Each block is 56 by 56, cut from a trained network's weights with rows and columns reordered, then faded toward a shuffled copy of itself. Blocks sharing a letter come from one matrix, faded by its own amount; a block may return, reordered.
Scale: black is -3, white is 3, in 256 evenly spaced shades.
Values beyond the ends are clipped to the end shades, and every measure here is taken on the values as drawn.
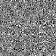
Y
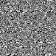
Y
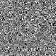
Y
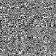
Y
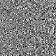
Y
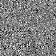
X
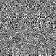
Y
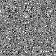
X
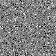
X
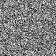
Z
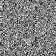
Z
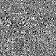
Y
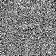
Z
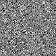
X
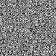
Y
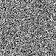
Z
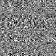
Y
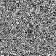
Z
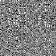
Y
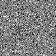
X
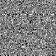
X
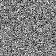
Z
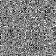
Y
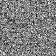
Z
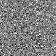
X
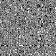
X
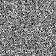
Z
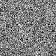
Z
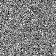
Z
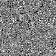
X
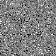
X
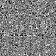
X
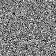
Z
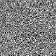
Y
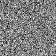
Z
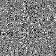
X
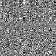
Y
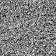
Z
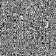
Y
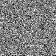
Z
